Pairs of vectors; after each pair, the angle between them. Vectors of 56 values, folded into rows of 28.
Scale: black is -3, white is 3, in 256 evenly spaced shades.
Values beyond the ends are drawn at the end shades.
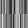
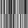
nearly parallel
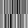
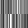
nearly opposite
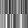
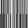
partly opposed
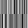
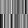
orthogonal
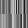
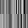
nearly parallel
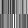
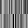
nearly opposite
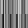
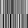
partly aligned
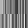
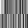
partly aligned
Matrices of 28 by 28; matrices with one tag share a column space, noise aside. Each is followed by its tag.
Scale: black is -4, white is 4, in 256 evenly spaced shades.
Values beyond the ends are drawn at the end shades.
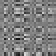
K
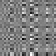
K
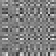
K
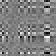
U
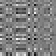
K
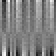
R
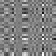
K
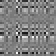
U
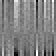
R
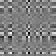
U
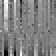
R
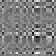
U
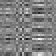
K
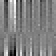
R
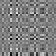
K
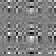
U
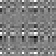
U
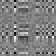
U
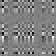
U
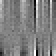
R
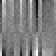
R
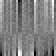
R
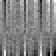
R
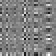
K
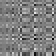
K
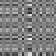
K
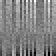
R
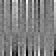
R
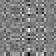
K
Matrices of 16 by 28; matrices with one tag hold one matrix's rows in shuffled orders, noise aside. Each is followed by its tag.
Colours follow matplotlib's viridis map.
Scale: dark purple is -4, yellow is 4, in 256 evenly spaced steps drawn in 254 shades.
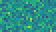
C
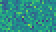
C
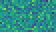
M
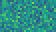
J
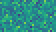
J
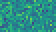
C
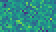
C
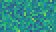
J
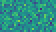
J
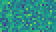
C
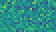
M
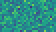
J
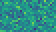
J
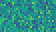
M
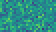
C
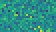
M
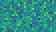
J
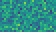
J
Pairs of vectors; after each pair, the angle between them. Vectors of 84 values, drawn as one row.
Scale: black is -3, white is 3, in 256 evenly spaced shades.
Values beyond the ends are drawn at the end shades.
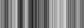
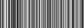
orthogonal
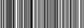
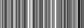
partly opposed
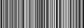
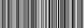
partly opposed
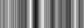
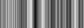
nearly parallel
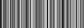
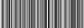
nearly opposite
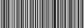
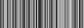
partly opposed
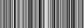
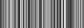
partly aligned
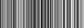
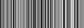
nearly parallel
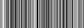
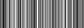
nearly opposite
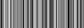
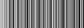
orthogonal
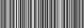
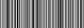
nearly opposite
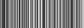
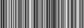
orthogonal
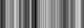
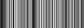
partly aligned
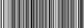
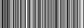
partly opposed
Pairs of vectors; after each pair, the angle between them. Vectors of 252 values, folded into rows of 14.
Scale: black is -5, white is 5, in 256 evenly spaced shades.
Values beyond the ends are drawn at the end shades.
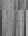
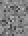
orthogonal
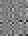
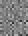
nearly parallel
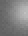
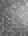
nearly parallel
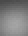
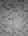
nearly parallel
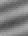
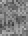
partly aligned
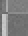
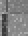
nearly opposite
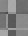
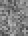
partly opposed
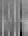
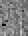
partly opposed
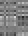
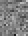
partly aligned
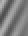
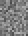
orthogonal
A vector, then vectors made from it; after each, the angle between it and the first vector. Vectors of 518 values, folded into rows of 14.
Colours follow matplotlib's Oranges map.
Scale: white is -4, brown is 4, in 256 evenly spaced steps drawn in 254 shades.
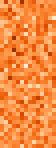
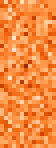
nearly opposite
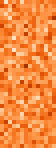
nearly opposite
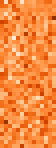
nearly opposite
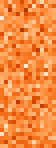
partly aligned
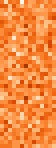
nearly opposite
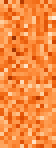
nearly parallel
